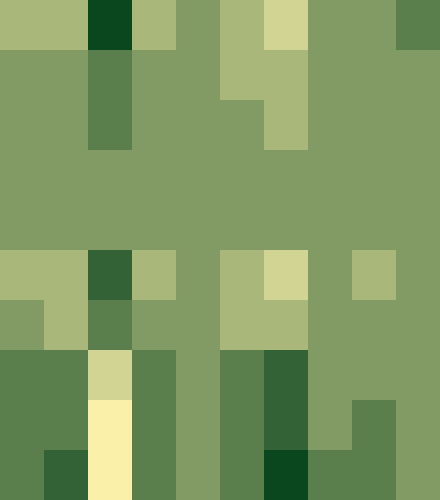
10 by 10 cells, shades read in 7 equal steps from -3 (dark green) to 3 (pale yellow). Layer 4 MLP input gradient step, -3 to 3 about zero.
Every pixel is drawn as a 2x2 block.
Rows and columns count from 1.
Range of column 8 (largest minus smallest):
1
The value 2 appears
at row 1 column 7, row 6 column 7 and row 8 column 3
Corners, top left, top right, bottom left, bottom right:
1 -1 -1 0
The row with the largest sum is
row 6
